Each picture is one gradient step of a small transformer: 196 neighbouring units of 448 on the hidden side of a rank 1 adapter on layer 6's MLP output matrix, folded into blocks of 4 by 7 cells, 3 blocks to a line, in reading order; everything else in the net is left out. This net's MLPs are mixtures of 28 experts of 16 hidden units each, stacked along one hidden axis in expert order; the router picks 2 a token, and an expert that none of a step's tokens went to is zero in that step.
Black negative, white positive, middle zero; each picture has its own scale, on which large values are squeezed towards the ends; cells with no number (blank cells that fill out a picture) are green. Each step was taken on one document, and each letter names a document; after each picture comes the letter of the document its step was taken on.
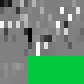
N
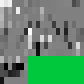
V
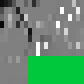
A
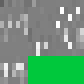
N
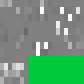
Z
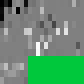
V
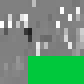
A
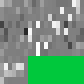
A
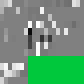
V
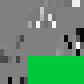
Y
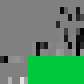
Y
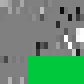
Y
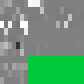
Z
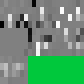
A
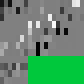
V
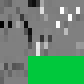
N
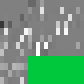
Z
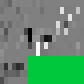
N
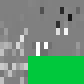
Z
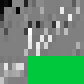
V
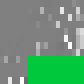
Y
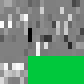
N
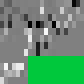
V
